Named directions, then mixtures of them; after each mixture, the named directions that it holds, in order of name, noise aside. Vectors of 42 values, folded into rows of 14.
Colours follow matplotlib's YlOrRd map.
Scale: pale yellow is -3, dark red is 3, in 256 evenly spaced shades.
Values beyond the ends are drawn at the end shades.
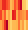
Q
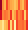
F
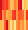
F, Q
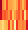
F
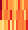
F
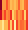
F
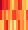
F, Q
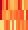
F, Q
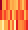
F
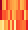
F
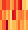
Q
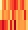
F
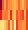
F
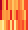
F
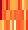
F, Q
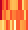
F, Q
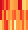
F, Q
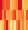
F, Q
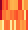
F, Q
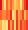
F, Q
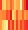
F, Q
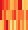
F, Q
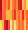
F, Q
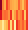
F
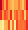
F
